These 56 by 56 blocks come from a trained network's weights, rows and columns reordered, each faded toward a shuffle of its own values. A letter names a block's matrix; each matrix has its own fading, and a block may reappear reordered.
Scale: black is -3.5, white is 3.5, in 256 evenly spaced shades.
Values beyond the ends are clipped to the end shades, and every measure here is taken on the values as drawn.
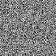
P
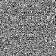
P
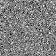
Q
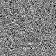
P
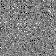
Q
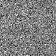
P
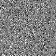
Q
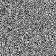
P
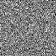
P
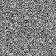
P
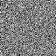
P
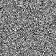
P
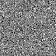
Q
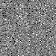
Q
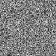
P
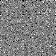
Q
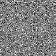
Q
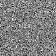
P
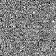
P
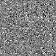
Q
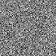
P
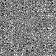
Q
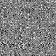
Q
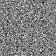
Q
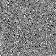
Q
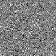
Q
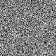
P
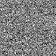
P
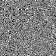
Q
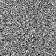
P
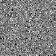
Q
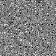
Q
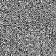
P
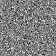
Q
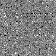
Q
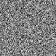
P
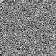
P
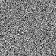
P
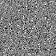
Q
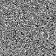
P
